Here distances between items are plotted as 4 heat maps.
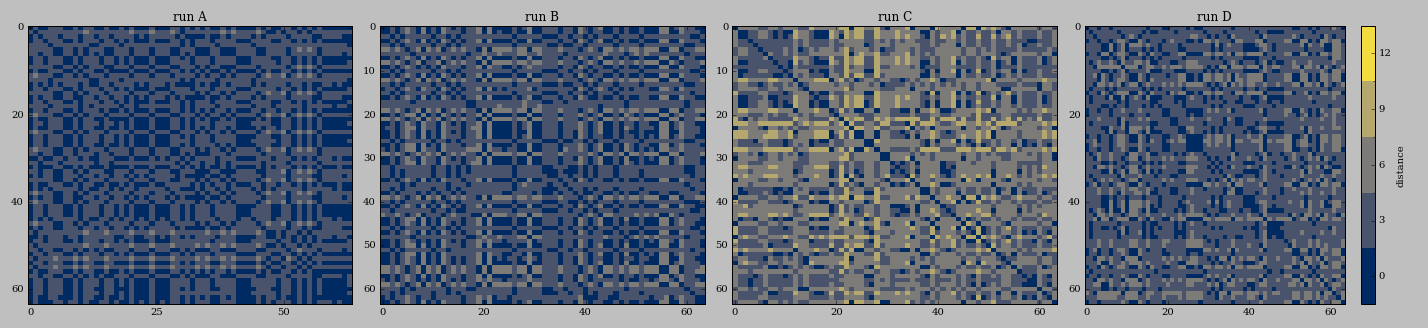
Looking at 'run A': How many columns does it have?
64
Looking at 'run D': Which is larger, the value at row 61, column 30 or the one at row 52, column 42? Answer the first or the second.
the second
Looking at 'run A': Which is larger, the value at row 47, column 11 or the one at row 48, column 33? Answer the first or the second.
the first
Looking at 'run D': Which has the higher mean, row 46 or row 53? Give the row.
53
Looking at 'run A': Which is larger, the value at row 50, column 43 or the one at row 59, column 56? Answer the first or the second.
the first
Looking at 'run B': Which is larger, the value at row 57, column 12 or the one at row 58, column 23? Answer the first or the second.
the first
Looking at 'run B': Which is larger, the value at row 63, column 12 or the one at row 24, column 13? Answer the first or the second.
the first
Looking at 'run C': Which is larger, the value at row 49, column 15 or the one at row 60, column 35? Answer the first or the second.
the second
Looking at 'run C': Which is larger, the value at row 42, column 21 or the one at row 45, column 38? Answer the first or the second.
the first
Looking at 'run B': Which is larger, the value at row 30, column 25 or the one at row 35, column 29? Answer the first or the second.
the second
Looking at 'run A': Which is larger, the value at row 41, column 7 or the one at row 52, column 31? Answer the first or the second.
the second
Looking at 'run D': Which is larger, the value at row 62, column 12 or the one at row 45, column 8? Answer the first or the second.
the first
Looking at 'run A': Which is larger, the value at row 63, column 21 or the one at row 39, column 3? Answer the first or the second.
the second
